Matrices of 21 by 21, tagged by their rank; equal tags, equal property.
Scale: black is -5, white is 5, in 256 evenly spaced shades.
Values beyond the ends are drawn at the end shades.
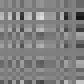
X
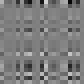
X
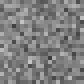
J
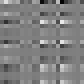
X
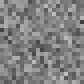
J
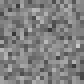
J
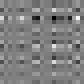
X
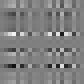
X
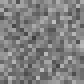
J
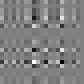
X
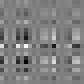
X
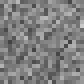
J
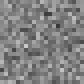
J
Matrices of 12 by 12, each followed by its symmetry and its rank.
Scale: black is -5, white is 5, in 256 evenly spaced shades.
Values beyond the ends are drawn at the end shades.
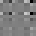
neither, rank one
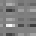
neither, rank one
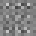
neither, rank two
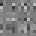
neither, rank two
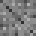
symmetric, full rank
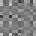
neither, rank two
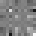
symmetric, rank two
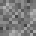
symmetric, full rank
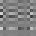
neither, rank one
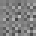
antisymmetric, rank two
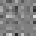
antisymmetric, rank two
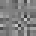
antisymmetric, rank two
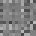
antisymmetric, rank two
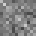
symmetric, full rank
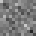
symmetric, full rank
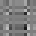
neither, rank one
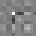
symmetric, rank two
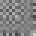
symmetric, rank two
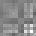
symmetric, rank two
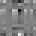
neither, rank two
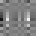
neither, rank one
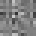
antisymmetric, rank two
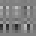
neither, rank one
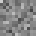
symmetric, full rank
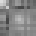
symmetric, rank two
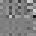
neither, rank two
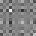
symmetric, rank two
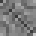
symmetric, full rank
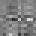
neither, rank two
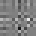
antisymmetric, rank two
